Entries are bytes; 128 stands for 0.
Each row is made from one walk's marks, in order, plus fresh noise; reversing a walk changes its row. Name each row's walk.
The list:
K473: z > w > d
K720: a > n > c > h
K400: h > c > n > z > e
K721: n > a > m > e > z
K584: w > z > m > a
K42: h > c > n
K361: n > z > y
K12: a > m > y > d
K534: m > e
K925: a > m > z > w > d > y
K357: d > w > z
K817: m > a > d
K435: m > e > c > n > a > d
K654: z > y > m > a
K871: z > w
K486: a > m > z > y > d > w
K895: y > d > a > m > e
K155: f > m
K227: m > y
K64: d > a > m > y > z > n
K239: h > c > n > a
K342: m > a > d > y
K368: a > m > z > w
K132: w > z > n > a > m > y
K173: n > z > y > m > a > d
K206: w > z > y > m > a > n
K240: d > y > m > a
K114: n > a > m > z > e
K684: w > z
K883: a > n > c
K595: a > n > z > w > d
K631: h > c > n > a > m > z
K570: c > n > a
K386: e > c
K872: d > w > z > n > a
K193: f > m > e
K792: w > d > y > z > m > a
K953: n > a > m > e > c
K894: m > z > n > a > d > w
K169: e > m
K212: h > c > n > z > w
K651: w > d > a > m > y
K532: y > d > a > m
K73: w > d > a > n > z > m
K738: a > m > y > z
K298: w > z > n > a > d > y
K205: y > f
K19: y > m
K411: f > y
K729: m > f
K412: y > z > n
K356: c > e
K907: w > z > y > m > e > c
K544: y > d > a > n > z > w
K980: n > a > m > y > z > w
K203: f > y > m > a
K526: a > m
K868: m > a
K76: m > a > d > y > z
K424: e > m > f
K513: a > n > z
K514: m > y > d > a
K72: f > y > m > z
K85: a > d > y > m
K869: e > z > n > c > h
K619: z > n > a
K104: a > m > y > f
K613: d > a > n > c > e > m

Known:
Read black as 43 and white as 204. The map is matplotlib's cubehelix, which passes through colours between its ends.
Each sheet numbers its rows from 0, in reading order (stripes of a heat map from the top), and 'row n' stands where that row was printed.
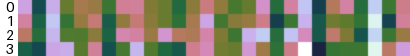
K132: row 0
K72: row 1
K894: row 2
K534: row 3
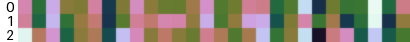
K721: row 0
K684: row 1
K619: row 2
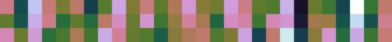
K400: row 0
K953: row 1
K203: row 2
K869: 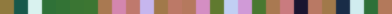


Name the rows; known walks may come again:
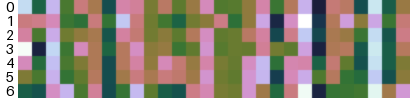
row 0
K64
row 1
K868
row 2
K73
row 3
K361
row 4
K544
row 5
K368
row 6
K534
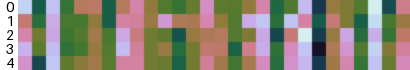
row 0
K738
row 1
K894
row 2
K203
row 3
K514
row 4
K651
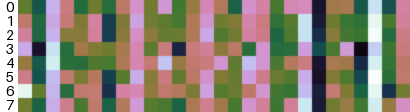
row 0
K953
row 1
K114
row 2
K721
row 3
K411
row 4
K869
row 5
K400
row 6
K513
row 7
K895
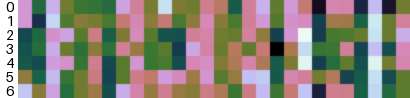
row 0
K883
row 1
K925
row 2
K169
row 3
K155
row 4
K193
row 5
K871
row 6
K872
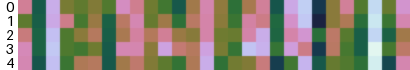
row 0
K85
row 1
K613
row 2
K980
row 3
K595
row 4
K72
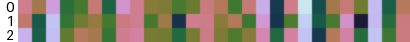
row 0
K584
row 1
K104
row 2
K132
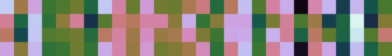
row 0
K570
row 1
K684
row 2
K486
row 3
K239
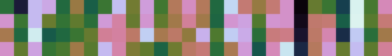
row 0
K356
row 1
K435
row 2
K720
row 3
K240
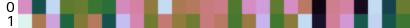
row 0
K42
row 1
K619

